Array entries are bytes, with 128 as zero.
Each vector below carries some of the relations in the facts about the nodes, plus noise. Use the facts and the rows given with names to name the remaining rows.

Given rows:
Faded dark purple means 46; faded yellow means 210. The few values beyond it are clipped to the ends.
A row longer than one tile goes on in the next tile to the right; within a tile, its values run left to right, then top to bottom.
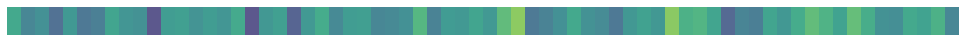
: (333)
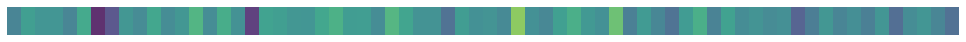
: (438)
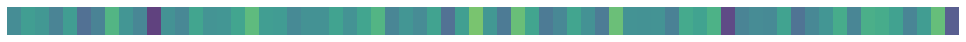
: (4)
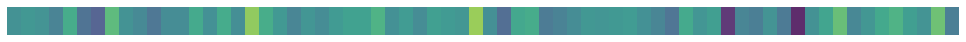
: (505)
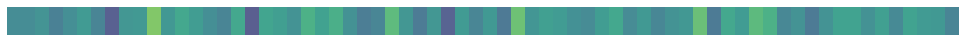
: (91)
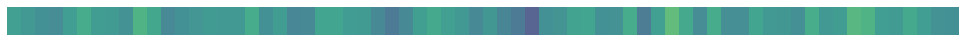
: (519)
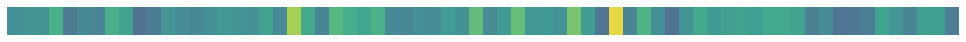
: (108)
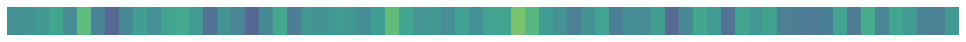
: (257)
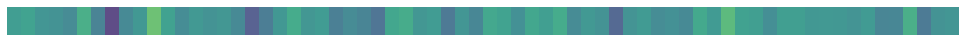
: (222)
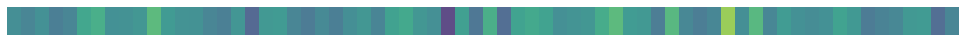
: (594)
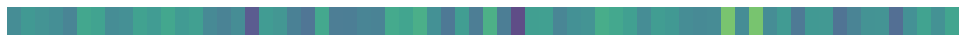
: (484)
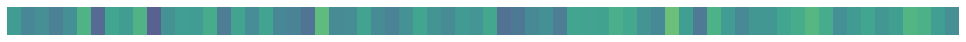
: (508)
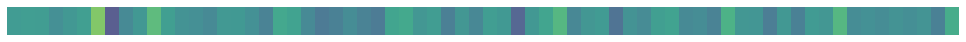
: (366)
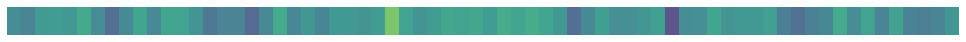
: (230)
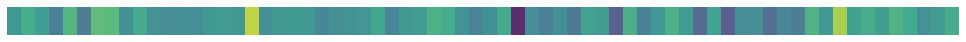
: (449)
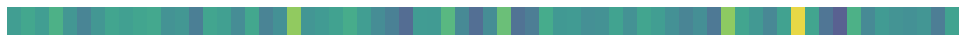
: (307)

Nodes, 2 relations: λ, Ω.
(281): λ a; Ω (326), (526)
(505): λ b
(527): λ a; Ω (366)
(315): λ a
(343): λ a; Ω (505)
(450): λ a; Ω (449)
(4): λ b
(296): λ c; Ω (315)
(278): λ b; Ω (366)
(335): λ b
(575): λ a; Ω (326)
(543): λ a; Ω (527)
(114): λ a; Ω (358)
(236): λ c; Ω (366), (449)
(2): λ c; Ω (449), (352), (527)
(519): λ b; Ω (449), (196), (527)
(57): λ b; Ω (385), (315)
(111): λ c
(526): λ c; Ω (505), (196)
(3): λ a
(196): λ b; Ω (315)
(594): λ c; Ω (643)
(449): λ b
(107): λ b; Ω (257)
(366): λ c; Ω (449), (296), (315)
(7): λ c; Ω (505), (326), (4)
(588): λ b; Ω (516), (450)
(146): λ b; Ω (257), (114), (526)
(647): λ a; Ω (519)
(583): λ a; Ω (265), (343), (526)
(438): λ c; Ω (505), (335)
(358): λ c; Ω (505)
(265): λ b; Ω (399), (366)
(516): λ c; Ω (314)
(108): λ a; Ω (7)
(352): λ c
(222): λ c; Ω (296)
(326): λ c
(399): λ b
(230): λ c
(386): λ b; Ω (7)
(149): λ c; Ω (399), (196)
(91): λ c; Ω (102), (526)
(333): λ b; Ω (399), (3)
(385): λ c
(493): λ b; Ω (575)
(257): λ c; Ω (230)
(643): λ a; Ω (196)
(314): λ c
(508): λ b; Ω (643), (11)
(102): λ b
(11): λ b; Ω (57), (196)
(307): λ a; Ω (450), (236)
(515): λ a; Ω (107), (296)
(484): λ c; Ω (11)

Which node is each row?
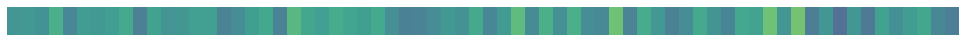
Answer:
(281)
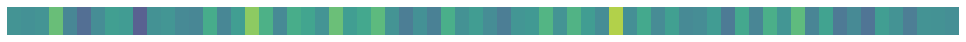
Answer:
(575)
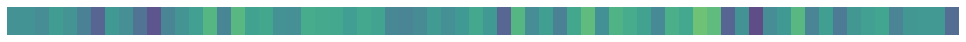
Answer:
(493)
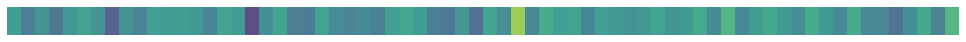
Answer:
(149)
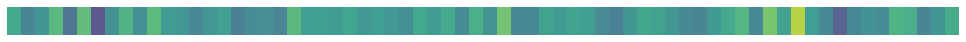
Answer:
(515)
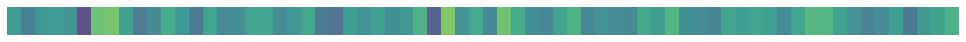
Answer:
(3)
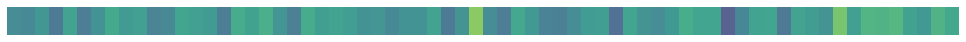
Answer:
(102)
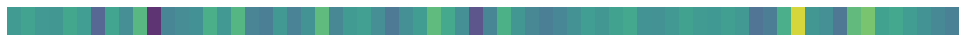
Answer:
(588)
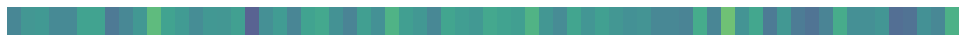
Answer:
(111)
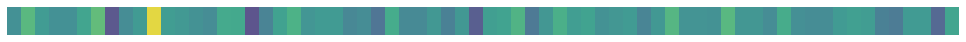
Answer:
(2)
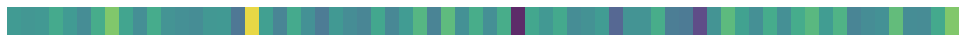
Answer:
(315)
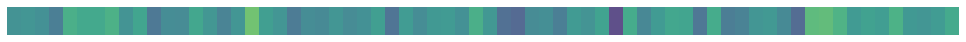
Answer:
(196)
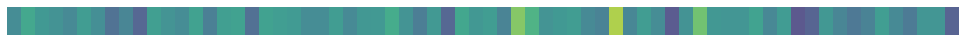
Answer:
(7)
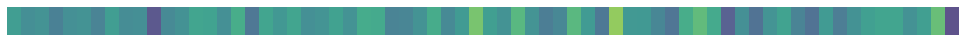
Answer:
(386)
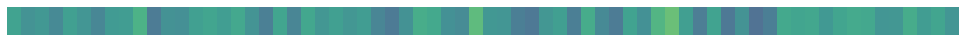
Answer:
(278)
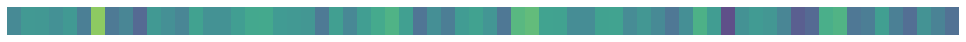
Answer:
(326)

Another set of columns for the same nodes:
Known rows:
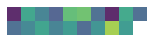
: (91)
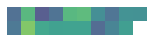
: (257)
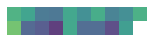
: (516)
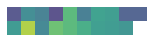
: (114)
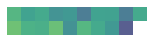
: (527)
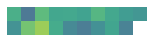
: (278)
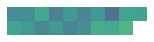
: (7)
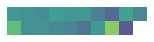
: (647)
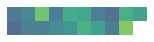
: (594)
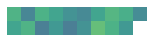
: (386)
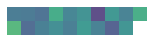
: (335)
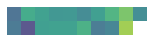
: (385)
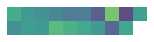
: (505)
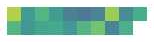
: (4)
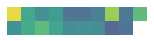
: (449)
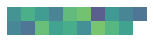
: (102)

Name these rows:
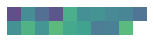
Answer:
(358)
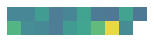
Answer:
(281)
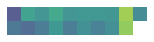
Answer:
(484)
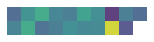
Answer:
(583)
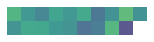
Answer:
(519)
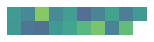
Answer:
(643)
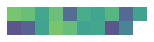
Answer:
(399)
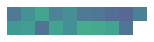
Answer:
(343)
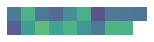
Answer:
(526)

